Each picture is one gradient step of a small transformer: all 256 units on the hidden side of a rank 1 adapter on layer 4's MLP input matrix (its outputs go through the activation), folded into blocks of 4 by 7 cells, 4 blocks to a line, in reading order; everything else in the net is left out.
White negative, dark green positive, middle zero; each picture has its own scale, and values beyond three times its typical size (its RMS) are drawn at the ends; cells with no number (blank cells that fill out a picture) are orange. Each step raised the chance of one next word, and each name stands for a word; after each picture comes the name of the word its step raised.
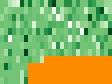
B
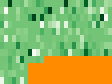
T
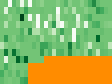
B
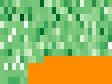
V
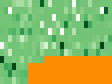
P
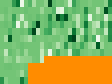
P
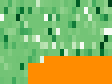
T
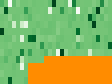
T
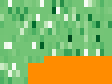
B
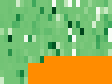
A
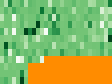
T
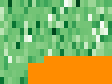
T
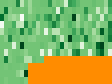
P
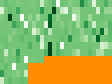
A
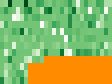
P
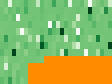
B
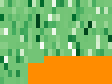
V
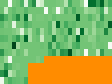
B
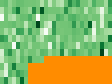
T
